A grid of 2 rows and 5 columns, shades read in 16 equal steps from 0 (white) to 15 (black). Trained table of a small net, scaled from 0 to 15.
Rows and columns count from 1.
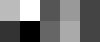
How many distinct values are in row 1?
5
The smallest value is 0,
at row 1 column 2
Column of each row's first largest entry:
5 2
